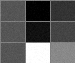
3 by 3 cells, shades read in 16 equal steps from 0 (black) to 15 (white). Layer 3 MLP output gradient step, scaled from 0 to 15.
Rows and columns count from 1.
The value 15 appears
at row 3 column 2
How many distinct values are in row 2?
3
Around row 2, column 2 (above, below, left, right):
0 15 5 4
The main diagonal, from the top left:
5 1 8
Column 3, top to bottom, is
3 4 8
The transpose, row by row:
5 5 5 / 0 1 15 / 3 4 8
